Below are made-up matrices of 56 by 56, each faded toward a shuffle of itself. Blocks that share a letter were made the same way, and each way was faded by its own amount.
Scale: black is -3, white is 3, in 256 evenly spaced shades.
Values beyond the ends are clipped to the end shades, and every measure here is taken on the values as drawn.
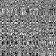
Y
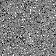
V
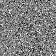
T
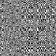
Y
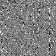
V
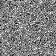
T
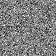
T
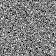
T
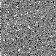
V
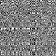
Y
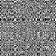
Y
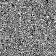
T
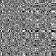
Y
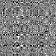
Y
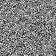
T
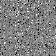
V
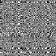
Y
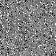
V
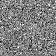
T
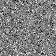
T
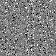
V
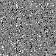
V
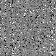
V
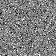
T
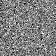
T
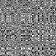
Y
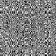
Y
